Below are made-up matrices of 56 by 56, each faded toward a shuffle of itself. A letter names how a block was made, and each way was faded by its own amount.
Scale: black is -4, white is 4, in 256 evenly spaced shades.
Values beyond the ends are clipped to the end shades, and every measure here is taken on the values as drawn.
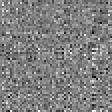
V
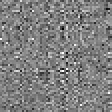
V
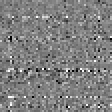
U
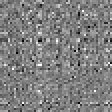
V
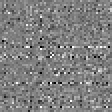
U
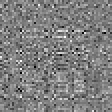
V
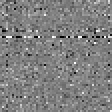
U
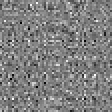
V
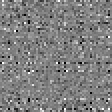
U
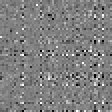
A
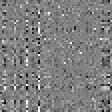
A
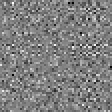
V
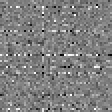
U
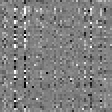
A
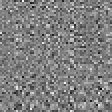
V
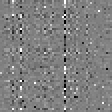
A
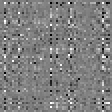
A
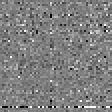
U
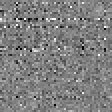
U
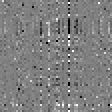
A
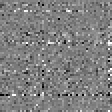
U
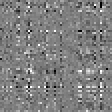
A
